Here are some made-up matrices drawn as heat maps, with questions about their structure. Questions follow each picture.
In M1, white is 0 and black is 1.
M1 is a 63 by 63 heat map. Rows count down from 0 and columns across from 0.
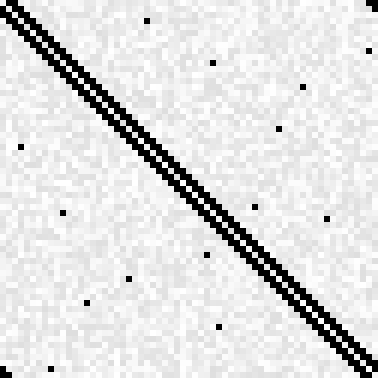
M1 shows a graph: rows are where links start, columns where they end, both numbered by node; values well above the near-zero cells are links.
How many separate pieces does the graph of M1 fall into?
1
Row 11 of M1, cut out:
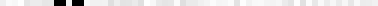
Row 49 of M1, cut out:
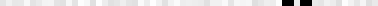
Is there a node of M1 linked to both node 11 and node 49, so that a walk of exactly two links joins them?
no
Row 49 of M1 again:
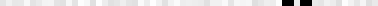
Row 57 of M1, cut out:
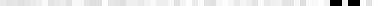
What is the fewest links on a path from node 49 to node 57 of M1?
4
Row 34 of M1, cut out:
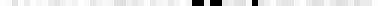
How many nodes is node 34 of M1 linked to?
5
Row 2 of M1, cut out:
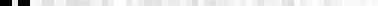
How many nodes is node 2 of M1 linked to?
4
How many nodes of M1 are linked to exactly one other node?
0
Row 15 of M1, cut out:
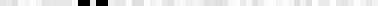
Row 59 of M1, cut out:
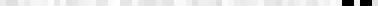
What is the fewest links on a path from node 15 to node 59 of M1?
6
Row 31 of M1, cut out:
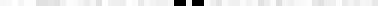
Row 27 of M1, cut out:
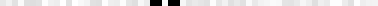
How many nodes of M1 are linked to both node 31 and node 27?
1
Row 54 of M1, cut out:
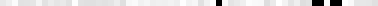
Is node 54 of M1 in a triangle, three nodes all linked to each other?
yes
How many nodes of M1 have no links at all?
0
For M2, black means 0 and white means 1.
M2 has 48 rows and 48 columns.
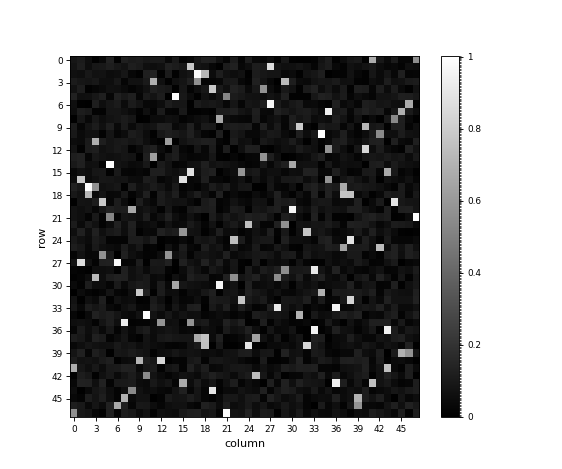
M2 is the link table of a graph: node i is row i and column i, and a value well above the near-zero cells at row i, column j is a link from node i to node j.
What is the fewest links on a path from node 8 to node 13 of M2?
5
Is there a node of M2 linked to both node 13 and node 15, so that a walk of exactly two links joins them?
no
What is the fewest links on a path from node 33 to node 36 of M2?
1
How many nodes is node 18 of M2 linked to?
3
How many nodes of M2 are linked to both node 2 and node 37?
2
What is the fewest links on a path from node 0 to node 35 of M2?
5
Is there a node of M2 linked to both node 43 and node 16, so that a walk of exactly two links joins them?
yes
